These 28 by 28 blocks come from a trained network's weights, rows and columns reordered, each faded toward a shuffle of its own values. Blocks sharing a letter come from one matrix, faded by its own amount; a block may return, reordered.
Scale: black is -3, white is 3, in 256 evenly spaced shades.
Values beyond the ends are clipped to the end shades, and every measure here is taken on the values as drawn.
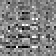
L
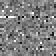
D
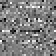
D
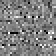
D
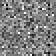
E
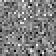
E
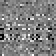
L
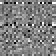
L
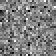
E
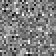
E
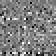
D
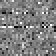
D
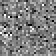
E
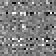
L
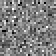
E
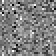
E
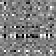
L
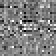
L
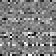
L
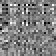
L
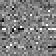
D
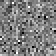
E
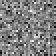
E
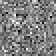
E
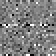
D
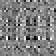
L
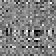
L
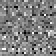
D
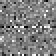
D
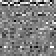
L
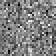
E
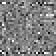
D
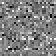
D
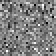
E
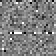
D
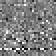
D
